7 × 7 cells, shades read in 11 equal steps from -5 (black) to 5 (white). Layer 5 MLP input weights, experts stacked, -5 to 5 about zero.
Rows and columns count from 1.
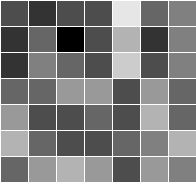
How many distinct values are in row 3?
5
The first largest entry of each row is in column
5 5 5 3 6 1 3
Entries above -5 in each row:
7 6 7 7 7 7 7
